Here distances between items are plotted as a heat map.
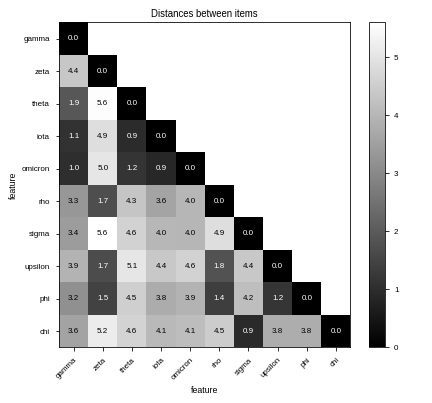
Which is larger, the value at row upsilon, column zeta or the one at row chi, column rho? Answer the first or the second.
the second
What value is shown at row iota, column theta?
0.9
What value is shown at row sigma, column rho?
4.9
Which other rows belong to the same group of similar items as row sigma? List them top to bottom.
chi
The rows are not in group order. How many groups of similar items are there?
3
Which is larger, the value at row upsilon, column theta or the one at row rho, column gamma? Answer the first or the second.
the first
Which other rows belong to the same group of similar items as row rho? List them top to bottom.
zeta, upsilon, phi
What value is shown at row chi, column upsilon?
3.8
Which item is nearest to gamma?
omicron
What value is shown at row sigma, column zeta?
5.6
